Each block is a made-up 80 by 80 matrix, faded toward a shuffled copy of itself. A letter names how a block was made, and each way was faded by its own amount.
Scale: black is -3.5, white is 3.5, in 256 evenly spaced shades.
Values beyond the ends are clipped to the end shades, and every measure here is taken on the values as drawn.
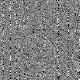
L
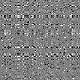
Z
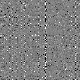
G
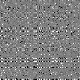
Z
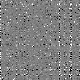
G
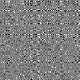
Z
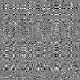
Z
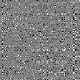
G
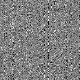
L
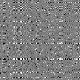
Z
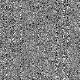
L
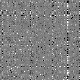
G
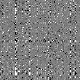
G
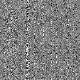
L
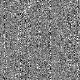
L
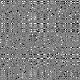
Z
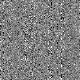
L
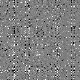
G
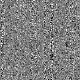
L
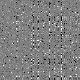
G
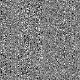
L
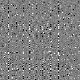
G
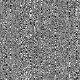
L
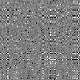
Z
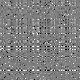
Z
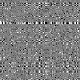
Z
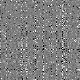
G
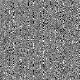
L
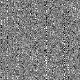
L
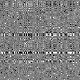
Z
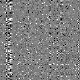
G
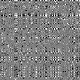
Z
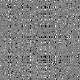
G
